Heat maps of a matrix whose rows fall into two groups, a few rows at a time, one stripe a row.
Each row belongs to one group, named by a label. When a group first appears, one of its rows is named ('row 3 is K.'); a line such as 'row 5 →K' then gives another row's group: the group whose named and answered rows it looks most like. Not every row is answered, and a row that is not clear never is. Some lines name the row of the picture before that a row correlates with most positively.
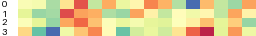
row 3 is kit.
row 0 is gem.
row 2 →kit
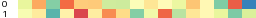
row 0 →kit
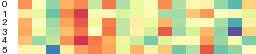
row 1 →kit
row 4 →kit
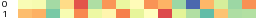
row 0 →gem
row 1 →gem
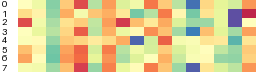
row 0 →gem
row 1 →gem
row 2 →gem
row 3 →gem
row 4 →gem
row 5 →gem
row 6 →gem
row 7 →gem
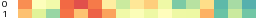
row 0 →kit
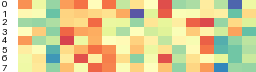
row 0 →gem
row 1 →gem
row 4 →kit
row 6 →gem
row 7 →kit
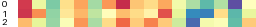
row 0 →gem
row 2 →gem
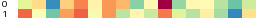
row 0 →gem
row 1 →gem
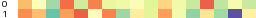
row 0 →kit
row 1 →gem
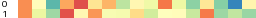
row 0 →gem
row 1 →kit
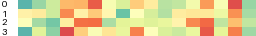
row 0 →kit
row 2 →kit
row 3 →kit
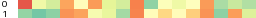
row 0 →kit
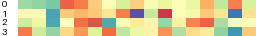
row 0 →kit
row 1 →gem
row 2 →kit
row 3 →gem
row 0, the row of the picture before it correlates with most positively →1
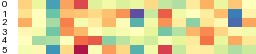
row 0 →kit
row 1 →gem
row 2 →gem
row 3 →kit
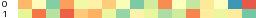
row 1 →kit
